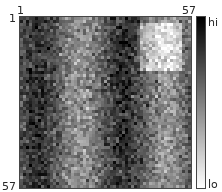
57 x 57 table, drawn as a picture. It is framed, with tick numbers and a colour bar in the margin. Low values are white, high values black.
Ninth with the lowest average: top right. Stripes: upright, repeating 2 times. Odd patch: lower, in the top right.
